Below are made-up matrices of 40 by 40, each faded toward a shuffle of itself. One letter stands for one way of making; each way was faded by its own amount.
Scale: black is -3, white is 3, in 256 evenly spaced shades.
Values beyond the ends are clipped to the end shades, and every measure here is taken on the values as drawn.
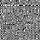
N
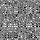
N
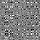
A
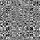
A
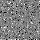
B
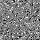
B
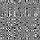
A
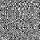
N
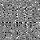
N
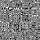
N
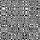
A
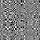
A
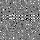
N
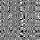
A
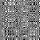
A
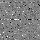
B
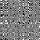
A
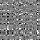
A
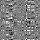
A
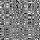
A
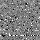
B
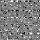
N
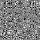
N
